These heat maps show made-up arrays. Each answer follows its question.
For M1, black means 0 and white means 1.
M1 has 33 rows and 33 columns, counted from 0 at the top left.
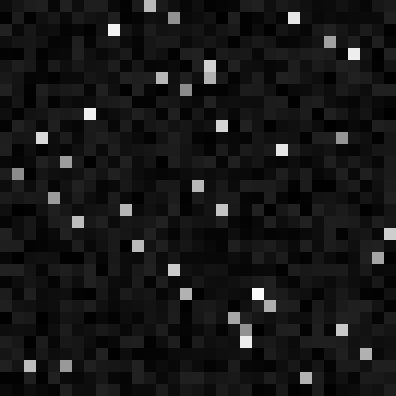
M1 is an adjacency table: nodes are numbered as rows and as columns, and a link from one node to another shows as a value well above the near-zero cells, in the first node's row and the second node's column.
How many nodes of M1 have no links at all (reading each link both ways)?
1
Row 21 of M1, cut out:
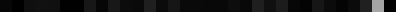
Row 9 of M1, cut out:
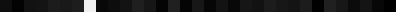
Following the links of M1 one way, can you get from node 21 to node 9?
yes
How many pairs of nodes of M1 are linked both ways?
1
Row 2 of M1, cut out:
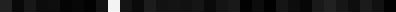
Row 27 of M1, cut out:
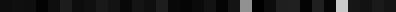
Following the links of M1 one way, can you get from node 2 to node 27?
no
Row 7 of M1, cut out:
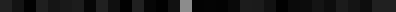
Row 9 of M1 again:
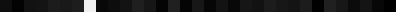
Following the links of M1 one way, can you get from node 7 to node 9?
yes
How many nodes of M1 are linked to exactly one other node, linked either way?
4
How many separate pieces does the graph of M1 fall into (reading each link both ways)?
5
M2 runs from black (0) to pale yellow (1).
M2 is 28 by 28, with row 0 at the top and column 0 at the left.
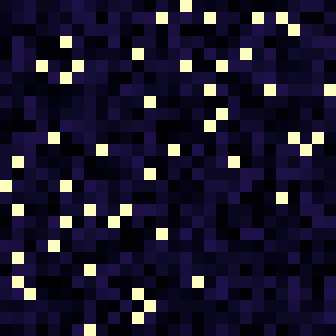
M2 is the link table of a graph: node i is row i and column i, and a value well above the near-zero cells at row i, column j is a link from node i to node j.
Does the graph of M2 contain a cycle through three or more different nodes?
no
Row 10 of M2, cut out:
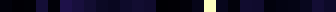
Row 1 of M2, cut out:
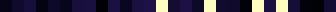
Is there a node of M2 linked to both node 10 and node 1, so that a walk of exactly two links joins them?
yes
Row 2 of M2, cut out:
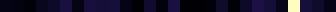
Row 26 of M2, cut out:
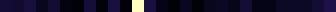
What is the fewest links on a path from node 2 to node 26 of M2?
3
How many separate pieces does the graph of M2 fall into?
4
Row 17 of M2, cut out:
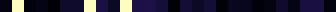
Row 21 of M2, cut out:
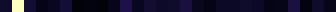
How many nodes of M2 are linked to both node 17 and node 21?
1
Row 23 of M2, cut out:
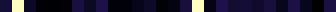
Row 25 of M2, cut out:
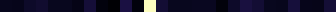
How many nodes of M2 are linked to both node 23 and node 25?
0
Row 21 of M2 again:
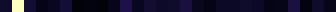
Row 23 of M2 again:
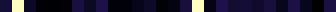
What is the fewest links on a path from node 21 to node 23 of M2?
2
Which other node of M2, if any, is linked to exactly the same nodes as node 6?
node 3
